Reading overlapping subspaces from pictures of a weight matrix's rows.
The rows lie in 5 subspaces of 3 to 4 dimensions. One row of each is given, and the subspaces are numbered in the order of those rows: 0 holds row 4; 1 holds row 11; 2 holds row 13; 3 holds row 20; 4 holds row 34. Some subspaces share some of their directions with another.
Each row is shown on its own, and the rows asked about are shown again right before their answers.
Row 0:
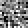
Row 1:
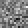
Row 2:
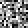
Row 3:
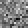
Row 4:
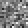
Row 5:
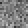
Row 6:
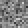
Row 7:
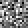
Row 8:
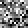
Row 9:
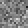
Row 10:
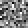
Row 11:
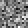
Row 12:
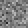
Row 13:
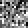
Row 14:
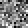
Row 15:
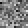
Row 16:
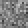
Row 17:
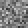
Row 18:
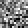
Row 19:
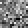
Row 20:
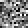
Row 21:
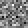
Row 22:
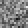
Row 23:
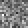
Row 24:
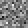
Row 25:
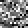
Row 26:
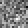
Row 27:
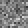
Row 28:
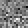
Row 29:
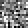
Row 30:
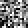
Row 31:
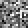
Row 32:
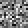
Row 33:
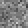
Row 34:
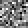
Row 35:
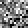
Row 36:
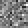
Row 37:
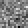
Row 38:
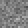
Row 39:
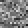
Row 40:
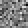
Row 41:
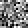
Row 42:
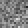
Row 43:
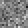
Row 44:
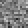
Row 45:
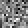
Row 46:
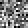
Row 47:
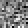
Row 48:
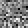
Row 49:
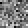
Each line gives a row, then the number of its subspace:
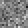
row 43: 0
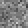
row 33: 0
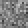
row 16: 2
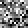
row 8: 0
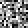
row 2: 2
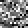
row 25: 3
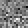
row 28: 2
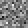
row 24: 4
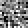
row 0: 1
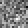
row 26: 2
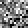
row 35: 0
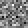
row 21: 4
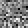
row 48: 2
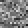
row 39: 3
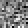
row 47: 0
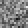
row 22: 2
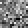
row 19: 3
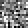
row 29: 1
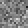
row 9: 0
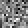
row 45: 3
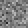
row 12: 4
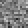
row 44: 1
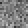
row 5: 3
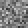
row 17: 4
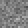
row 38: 1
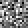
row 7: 4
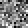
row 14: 1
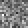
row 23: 3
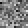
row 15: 3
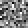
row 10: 4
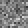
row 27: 1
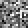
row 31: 3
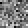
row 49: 3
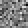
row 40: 4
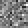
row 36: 4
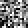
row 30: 3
